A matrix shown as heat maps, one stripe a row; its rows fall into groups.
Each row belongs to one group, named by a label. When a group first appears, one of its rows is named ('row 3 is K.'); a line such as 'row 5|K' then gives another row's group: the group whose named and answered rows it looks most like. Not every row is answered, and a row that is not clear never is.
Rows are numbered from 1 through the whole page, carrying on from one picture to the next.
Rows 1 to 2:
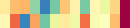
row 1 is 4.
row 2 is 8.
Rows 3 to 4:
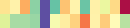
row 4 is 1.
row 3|4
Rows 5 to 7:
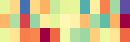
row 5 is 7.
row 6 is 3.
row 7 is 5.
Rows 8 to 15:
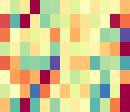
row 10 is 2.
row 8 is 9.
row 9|3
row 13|5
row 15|3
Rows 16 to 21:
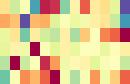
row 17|7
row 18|8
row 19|9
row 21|5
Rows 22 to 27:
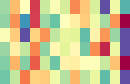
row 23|8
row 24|7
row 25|7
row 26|8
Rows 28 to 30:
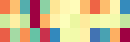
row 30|3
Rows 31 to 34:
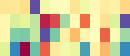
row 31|4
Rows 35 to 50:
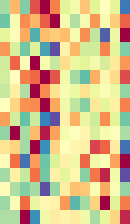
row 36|5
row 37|3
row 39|9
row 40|5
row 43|1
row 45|7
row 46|8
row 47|7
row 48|1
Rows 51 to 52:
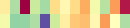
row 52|1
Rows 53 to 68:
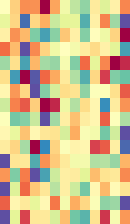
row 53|5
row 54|7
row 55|4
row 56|7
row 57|8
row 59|4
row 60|5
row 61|1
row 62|2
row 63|7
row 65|4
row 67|2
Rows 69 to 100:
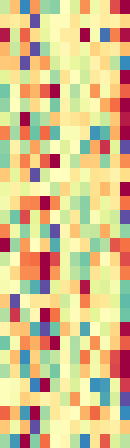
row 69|8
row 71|3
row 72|4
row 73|7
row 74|8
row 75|5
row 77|3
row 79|7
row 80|5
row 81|4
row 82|8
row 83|5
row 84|2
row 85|1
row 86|3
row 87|5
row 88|5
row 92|4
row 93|5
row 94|8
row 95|8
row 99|4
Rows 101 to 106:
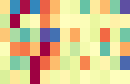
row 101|2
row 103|1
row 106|9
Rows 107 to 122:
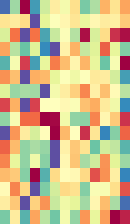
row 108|4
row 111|3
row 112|7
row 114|7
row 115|5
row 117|1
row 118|1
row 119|7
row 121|7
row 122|8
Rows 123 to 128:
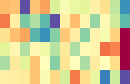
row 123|7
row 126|8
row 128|2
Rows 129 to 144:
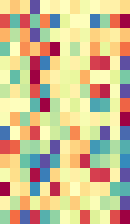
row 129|4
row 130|3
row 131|4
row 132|5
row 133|7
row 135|7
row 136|3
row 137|8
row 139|1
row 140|1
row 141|7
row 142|2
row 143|2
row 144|8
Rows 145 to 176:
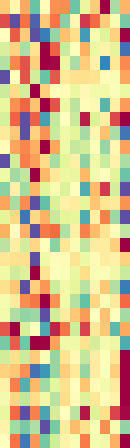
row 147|4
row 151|9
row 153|8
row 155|5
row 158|7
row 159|4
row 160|7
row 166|5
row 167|1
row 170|8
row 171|4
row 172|8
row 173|8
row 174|8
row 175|1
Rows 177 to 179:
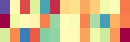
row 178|3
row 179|8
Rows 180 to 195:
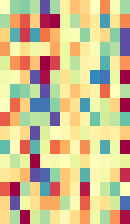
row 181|5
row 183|2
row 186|1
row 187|4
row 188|1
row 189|4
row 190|3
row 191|9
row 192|4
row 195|3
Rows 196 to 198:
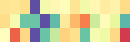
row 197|1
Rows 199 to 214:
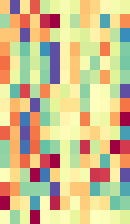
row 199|9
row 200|5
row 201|7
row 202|1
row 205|2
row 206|4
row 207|8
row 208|7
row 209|8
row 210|5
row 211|7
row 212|1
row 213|2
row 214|9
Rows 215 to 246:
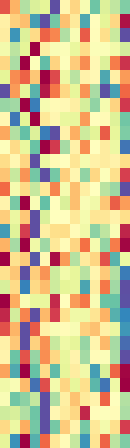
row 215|1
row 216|4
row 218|9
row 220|5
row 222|3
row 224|1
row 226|4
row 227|4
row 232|3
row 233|2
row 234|7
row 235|7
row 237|2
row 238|7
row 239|7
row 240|2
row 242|3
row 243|1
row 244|1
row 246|2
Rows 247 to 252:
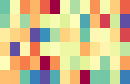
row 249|4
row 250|9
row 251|5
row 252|1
